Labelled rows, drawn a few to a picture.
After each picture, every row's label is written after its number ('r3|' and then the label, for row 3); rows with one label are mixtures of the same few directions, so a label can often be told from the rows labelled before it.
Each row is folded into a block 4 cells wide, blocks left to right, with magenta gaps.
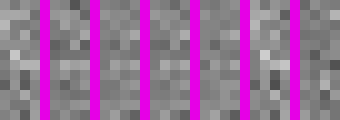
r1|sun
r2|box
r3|box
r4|box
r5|box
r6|sun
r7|sun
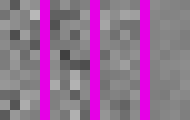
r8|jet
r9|sun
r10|sun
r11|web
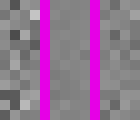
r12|jet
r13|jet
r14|jet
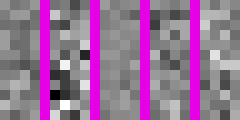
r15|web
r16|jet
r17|sun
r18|sun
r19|sun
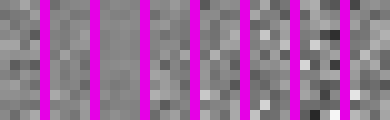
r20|box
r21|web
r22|web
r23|jet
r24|web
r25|jet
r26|box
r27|web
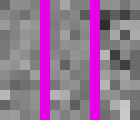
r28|web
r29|jet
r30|sun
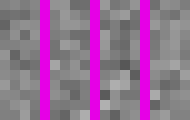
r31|sun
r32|box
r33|web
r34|web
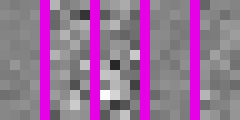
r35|jet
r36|sun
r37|jet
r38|web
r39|web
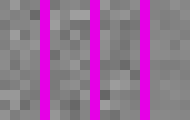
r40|jet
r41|sun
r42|web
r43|box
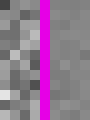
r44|web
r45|jet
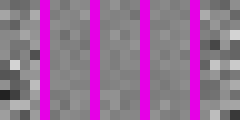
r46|jet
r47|jet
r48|jet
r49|jet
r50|box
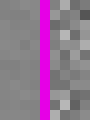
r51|box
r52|jet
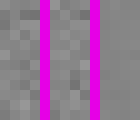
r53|sun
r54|sun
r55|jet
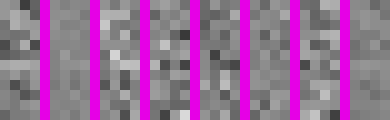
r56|box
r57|sun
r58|sun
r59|box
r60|sun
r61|jet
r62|box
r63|box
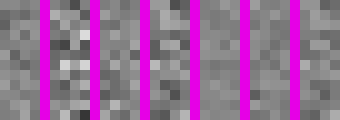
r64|sun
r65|box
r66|jet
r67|box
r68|box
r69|web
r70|box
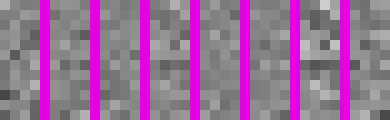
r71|web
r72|box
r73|jet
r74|box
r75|jet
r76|box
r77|box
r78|box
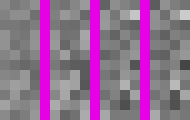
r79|web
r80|web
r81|sun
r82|sun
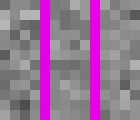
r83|sun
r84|box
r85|sun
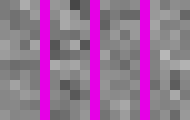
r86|box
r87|box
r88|sun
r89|sun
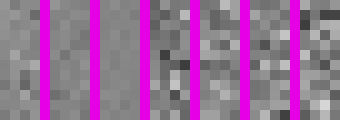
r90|sun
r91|web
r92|jet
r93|sun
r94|box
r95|box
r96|sun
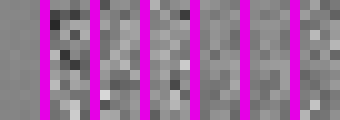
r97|sun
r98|sun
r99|web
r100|sun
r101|web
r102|web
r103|jet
